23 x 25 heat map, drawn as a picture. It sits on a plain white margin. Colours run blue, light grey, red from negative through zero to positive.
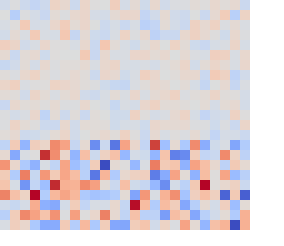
Neither half mirrors the other. The texture is fine-grained noise. There are no regular stripes. The ninth with the highest average is the bottom left. The top part is calmer, up to a seam about 60% of the way down. No overall slope runs across the table. The distribution is heavy-tailed on both sides.
